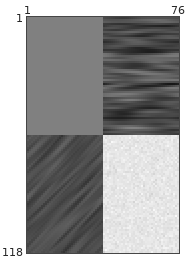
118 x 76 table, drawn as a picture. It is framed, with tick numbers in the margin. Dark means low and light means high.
It is made of 2 by 2 panels. Panel 1,1: middling, flat. Panel 1,2: low, streaked across. Panel 2,1: low, slanting up to the right, faint in contrast. Panel 2,2: very high, fine-grained, faint in contrast.
